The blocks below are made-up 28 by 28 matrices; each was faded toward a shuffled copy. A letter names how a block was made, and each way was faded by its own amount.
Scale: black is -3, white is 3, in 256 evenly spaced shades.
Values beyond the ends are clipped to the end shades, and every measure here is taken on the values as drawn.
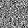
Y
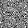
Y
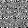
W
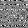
W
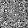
Y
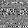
W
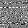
W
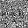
Y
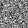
Y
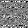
W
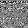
W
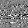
W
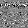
W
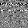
W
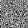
Y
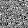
Y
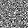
Y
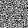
Y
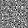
Y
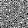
Y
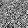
Y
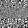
W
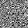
Y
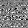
W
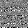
W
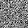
Y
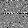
W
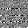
W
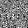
Y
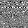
W
